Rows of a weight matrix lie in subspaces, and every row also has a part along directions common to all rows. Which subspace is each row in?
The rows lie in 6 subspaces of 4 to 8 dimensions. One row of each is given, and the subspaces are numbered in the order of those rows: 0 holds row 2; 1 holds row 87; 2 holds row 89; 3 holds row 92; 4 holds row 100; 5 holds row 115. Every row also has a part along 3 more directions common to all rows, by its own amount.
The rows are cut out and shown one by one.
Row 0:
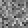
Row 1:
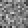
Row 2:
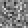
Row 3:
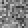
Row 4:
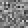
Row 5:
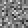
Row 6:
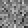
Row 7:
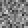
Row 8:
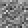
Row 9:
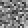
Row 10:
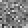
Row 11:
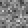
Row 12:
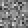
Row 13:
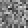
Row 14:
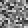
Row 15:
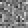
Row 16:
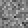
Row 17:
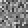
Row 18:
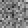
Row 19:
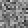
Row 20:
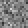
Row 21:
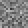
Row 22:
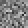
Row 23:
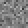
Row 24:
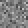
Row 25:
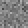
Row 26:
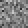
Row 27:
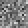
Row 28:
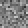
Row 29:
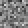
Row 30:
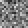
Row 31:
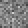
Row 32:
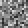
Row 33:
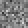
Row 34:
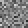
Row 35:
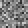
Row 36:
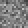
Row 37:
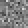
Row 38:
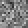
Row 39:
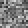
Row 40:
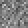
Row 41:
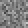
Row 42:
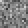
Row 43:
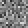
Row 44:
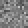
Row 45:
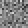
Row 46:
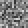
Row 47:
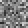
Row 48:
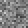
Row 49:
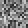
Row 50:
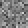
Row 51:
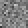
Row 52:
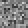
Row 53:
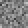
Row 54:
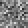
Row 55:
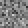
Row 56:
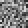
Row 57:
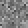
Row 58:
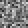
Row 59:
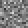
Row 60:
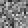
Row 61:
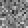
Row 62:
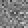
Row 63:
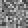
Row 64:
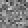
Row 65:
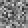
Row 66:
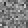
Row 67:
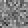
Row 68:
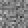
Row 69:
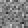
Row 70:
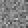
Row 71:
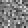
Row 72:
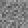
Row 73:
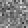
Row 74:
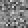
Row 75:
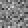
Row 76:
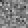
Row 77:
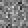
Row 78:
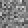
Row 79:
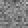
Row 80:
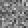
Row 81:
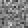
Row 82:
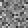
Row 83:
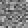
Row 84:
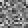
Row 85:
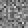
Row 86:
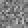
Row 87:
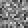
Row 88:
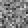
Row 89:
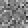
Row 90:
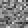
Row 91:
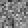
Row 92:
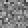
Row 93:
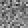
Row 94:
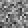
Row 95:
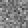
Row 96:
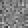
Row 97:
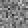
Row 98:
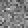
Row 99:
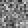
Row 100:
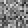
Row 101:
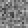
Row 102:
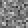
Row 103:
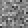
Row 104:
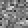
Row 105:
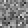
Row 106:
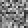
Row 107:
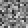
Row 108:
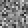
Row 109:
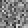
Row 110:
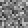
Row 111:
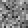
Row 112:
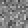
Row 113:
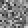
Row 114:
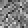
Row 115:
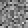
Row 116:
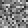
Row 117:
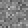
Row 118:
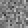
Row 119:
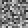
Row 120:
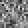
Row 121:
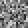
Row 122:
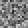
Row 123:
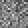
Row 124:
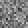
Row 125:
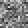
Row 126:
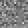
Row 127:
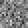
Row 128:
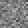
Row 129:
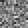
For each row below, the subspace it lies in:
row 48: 2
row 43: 1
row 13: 1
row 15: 2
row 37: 3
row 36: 5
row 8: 5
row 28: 2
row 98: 2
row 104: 3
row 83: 5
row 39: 2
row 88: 2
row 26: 5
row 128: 2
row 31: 5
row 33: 3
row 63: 0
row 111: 5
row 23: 3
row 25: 1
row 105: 4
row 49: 4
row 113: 3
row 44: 2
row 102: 0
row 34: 3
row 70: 4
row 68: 2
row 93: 2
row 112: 1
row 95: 5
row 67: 4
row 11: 2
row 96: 1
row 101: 4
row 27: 2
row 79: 2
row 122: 4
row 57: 5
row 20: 1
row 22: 5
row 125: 2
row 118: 3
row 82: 0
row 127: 3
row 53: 5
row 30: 5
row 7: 1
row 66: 0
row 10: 5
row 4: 2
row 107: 2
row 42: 2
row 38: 5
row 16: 1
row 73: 4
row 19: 4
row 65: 0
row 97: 4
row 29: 0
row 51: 3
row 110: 1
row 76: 2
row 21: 5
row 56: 4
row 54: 2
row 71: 4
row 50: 0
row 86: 3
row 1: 5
